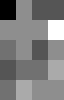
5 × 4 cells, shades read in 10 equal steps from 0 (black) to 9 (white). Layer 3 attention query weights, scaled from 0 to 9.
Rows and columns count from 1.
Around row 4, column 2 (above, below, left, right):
5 6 3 4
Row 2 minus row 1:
5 0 2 6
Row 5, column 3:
5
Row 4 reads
3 4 4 6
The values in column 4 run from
3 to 9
